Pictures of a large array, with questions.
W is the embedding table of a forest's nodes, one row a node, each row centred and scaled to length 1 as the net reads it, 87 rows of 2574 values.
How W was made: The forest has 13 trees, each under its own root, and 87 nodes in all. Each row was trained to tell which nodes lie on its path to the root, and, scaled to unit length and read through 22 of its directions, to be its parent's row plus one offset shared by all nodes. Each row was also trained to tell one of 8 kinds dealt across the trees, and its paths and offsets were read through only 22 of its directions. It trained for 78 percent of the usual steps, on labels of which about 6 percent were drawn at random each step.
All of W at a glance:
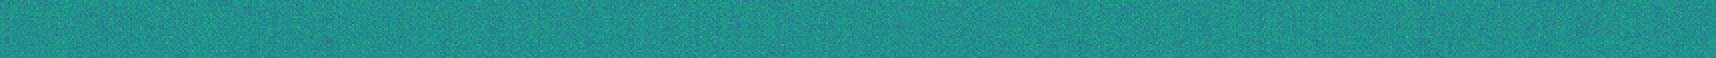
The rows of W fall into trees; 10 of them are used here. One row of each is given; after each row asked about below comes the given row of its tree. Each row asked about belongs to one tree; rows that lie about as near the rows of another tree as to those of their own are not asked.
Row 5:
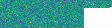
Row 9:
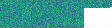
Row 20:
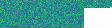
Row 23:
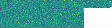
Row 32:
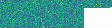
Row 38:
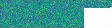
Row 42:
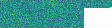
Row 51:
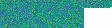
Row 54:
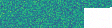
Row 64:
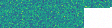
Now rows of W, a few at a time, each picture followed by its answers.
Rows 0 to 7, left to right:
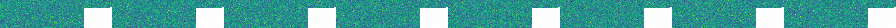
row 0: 32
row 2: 5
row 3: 9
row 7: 32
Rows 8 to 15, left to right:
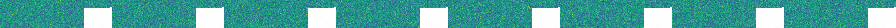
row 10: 5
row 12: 5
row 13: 64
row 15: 32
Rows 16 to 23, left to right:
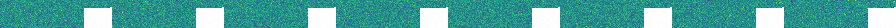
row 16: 5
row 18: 64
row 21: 64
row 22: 23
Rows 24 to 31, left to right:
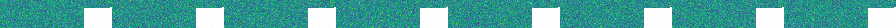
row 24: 54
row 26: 51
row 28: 5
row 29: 23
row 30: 51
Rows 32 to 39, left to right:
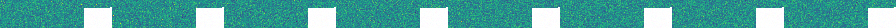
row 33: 23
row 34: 23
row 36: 51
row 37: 9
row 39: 9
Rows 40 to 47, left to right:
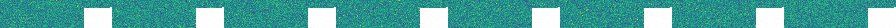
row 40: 42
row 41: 64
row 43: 5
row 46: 23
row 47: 20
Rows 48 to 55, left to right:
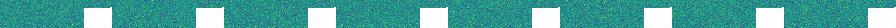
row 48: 32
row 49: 64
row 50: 51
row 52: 9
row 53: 5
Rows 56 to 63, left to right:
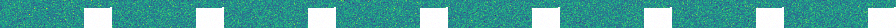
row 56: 64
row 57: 23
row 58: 32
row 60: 5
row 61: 38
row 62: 23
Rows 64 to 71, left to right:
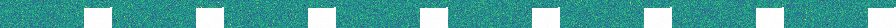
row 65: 64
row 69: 32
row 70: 42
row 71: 23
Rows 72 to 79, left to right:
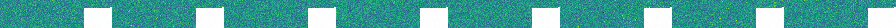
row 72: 42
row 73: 32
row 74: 54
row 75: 20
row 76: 23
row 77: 64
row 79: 32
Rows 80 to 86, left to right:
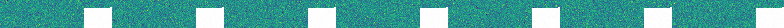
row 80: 32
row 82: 5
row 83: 38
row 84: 64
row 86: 42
